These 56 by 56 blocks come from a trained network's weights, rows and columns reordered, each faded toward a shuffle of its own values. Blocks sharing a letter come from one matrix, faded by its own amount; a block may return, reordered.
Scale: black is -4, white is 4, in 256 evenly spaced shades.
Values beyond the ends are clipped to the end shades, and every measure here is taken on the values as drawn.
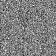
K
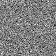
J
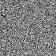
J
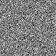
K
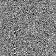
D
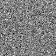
D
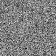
K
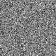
J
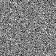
D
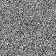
J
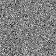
J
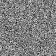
K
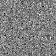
J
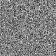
K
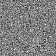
D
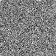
D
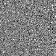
D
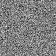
K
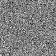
K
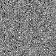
D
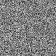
K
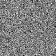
D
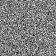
J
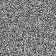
J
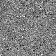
J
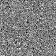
D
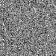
D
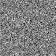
J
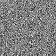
D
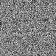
K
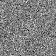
K
